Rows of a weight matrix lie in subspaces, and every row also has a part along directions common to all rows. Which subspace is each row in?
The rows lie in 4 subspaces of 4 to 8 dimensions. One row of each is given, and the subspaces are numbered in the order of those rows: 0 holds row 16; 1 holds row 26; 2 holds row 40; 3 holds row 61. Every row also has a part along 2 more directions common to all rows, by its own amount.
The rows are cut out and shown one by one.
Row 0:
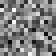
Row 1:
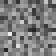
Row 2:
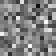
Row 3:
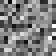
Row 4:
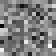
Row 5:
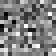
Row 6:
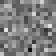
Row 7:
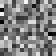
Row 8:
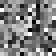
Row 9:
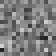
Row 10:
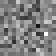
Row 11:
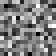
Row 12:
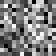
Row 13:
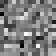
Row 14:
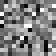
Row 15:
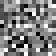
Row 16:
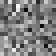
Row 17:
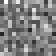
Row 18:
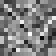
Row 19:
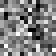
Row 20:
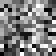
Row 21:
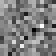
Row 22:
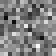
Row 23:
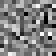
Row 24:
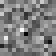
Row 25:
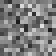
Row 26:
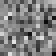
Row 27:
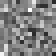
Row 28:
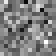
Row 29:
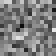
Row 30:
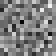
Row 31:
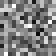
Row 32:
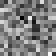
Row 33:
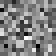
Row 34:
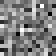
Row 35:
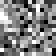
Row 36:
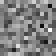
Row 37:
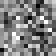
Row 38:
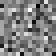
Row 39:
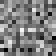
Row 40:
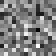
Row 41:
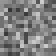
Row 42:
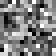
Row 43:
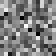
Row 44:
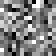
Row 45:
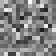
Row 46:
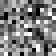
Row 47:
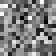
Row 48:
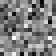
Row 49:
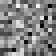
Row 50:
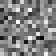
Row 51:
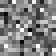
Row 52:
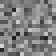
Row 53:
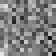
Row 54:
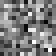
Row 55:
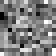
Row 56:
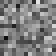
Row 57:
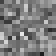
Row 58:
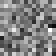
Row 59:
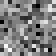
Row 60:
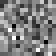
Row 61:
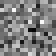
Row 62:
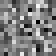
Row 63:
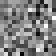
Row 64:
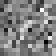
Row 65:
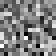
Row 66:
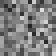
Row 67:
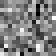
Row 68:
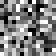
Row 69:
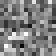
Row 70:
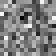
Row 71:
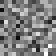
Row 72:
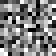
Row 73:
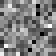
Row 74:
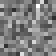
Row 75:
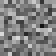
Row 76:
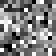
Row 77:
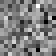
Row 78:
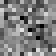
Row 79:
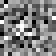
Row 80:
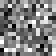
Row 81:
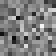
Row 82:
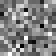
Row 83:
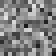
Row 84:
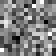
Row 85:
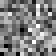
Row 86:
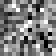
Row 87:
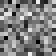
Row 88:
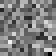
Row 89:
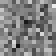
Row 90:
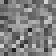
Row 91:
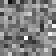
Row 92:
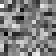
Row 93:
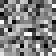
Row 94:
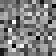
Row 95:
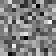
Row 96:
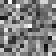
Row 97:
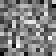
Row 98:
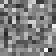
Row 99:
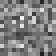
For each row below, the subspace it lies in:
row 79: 1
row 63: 3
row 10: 0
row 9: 3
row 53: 0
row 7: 0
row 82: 0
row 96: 0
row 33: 1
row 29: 0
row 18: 1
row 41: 0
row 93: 0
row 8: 3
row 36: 1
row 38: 3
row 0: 3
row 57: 2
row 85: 3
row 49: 1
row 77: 1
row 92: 0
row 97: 2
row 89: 2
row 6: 3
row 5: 3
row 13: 0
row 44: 1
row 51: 1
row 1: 2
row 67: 3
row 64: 2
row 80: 3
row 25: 1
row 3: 0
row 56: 0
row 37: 1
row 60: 2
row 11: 1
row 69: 0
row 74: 3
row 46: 3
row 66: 0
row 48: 3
